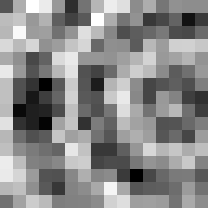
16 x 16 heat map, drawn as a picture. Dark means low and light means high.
Ninth with the highest average: top left. Rings: centred on the middle right. Slope: none. Ninth with the lowest average: middle left. Odd patch: lower, in the middle left.
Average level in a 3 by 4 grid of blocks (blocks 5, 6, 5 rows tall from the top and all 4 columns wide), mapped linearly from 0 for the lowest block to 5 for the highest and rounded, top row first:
5 4 3 2 | 0 2 4 1 | 4 3 2 3
